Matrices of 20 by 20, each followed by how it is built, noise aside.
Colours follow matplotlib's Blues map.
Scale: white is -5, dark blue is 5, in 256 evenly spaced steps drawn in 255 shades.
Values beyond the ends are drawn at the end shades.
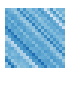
Toeplitz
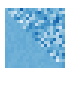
upper triangular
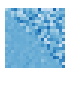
upper triangular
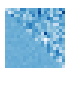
upper triangular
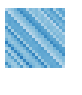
Toeplitz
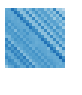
Toeplitz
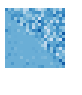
upper triangular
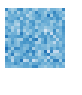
low rank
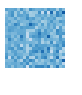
low rank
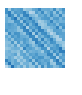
Toeplitz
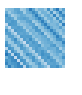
Toeplitz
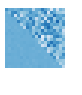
upper triangular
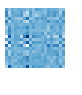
low rank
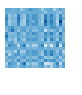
low rank
